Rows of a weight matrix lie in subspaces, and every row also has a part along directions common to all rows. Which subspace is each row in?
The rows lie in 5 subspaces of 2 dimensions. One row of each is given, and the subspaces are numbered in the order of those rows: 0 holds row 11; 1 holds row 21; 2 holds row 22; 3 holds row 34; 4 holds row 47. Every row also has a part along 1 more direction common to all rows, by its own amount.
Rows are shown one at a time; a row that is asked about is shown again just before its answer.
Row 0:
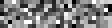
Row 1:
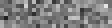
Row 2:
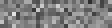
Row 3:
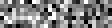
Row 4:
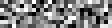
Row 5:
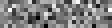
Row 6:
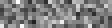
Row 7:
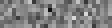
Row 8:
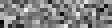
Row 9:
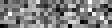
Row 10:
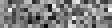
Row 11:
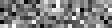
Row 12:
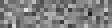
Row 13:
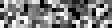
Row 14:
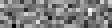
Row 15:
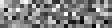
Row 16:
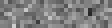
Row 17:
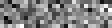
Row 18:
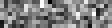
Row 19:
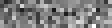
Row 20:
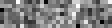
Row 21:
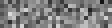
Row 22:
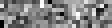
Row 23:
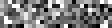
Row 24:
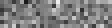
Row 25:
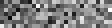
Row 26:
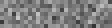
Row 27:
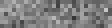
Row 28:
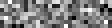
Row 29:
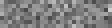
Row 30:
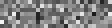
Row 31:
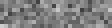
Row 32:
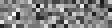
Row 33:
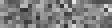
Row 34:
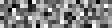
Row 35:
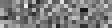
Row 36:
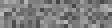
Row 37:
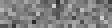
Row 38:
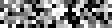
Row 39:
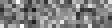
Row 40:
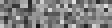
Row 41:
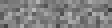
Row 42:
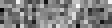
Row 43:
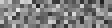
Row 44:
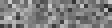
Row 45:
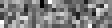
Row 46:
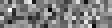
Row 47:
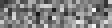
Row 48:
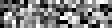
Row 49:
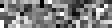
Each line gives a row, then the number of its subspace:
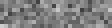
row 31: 0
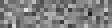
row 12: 1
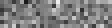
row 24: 0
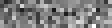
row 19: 4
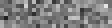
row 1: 1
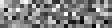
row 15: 4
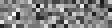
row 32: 4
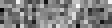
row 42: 2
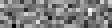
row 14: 1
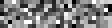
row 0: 3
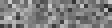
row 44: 4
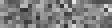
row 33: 3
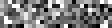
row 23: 1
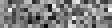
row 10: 3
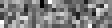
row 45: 2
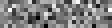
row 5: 3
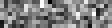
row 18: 2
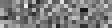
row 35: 1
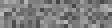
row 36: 0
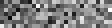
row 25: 4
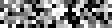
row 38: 0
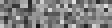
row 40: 3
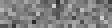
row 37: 0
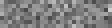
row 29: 3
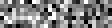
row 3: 3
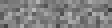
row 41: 0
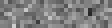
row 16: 1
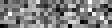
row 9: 0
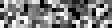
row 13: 2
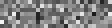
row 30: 4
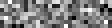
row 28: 1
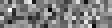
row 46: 3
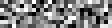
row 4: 1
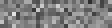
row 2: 4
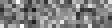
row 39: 2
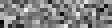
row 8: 2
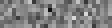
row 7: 3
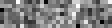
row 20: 2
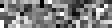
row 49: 2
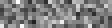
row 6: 2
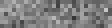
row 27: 0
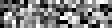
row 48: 0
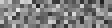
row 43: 4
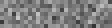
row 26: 4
